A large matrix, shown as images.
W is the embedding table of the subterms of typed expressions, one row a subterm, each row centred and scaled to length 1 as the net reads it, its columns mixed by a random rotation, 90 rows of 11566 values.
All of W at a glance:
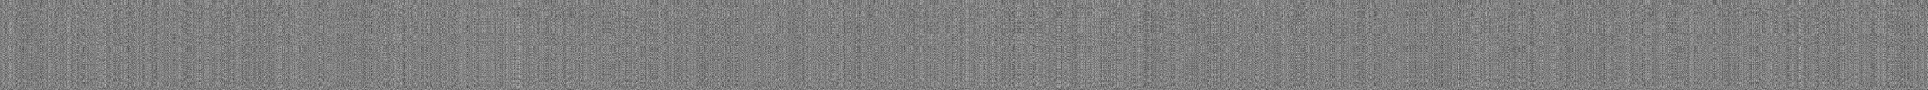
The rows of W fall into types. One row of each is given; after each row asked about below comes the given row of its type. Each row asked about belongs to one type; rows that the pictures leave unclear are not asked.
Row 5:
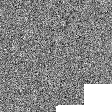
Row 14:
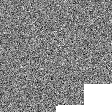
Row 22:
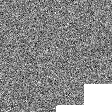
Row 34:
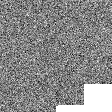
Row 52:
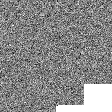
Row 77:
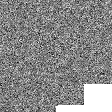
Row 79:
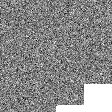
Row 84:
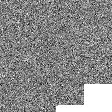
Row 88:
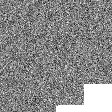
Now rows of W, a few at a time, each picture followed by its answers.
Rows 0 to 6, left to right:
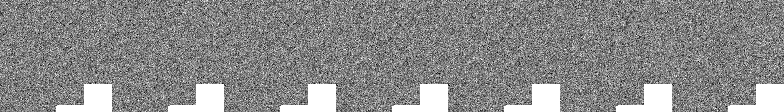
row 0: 77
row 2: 77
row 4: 77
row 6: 84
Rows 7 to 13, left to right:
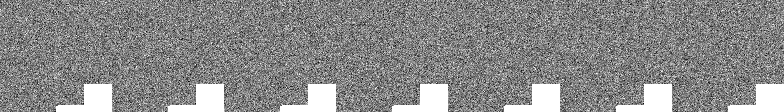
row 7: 5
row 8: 79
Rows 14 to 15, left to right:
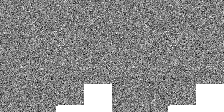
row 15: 14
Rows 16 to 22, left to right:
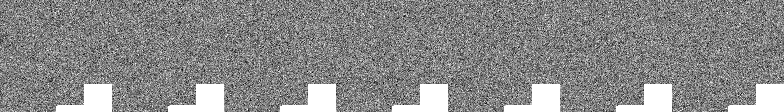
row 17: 5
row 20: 88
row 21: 84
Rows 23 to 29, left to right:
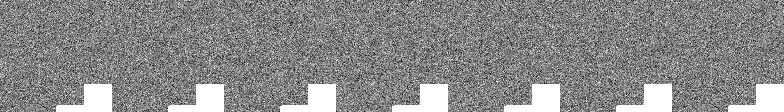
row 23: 22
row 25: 5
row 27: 52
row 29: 22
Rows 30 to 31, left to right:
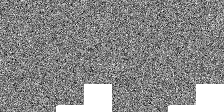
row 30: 52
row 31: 88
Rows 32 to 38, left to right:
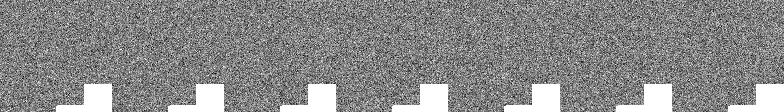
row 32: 22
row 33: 77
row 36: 5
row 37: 79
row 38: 34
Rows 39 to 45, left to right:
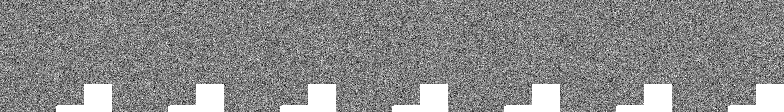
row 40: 52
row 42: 5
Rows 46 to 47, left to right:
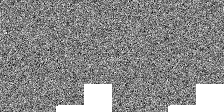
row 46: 52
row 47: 52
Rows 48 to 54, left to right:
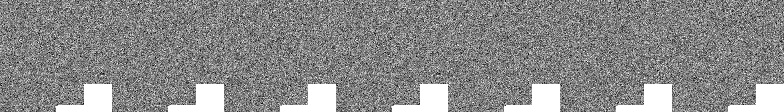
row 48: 77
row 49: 77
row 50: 88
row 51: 77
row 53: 84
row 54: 14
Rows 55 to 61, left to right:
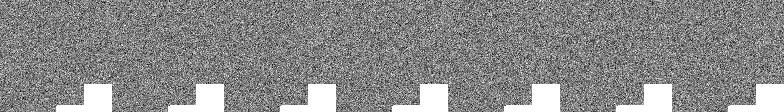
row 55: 22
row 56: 52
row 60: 88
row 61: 84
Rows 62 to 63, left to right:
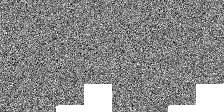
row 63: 22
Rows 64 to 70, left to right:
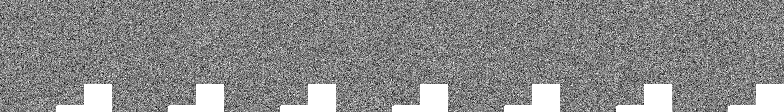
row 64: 79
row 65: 84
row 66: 22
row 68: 22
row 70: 84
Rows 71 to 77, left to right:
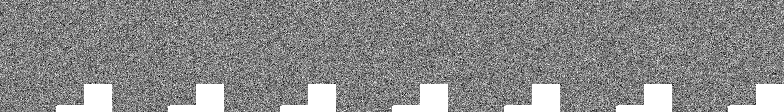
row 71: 77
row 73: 34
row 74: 22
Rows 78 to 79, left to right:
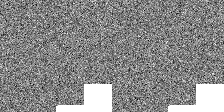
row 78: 34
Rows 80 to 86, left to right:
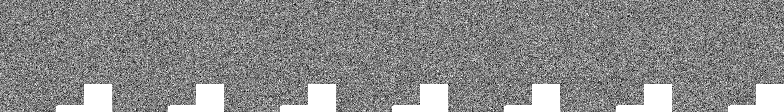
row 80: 84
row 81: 84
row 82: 52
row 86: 52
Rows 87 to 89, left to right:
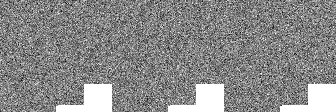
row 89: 34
